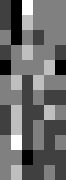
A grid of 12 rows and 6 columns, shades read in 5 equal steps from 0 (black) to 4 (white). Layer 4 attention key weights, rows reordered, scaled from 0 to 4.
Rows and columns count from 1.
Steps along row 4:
up up down same down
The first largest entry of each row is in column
3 3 1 3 5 2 1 2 2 2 1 2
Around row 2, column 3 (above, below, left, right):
4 2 0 2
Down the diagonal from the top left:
1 0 2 2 3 2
